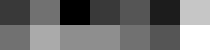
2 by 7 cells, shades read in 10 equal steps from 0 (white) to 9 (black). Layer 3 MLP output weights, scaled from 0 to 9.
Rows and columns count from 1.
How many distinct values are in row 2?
5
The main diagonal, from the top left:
7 3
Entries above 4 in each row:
6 3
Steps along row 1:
down up down down up down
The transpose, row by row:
7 5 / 5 3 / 9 4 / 7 4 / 6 5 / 8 6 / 2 0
